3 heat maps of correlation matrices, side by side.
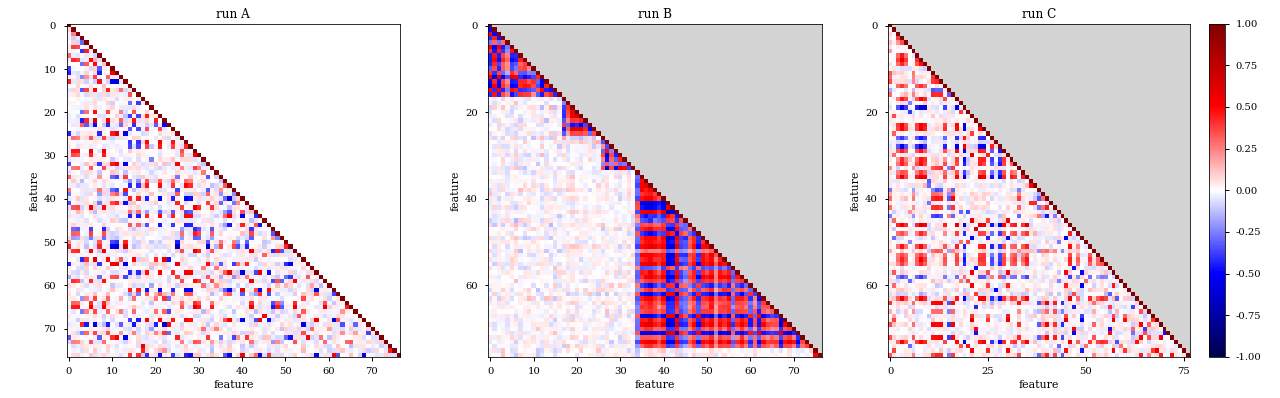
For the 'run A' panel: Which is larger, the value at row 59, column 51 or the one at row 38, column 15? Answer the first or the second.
the first
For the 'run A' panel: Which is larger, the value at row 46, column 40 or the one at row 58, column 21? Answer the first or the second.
the first
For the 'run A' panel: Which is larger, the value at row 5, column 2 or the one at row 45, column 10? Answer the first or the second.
the first
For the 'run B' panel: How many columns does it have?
77
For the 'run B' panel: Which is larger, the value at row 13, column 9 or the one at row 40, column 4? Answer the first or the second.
the first
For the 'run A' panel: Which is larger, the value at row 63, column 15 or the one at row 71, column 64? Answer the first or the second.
the first
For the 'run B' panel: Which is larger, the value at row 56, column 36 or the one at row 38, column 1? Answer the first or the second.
the second
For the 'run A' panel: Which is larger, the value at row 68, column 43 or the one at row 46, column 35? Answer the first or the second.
the second
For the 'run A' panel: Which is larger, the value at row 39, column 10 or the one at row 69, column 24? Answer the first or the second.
the first
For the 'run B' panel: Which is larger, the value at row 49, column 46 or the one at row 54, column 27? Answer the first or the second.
the first
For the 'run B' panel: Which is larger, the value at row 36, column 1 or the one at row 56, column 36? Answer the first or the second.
the first
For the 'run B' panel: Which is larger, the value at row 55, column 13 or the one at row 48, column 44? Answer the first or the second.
the second
